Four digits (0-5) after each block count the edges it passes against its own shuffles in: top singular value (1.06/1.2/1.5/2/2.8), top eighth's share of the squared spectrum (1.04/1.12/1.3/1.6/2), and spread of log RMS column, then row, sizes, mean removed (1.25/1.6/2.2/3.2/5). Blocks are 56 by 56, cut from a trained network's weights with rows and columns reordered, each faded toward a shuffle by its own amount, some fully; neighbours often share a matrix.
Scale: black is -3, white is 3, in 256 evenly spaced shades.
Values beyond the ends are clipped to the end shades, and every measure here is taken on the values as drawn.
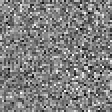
2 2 1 0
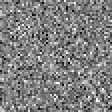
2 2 1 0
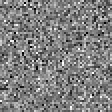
1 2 0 0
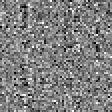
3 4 2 2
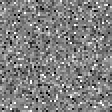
0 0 0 0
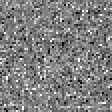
0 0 0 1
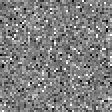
0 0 0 0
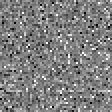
0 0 0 0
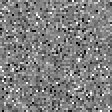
0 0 0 0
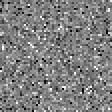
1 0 0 0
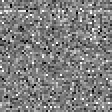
1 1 0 0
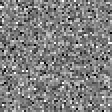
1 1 1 0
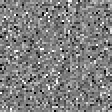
0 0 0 0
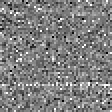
1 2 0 0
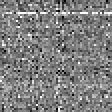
3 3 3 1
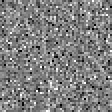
0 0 0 0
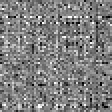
3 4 2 3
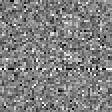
3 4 1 2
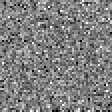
1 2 0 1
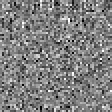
3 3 2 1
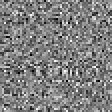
3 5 1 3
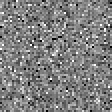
0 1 0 0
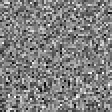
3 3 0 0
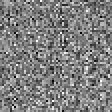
4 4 2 0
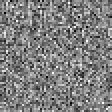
3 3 1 0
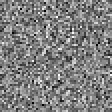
3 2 1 0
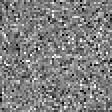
1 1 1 0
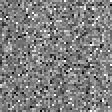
1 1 0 0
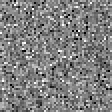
1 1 0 0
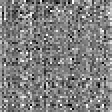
3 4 2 3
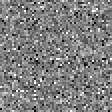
1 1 0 0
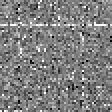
2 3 2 1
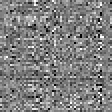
3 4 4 1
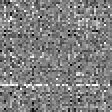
3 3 3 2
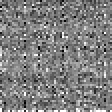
3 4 3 2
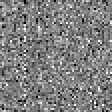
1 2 2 0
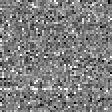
1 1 0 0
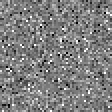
0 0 0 0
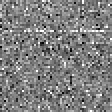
2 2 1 1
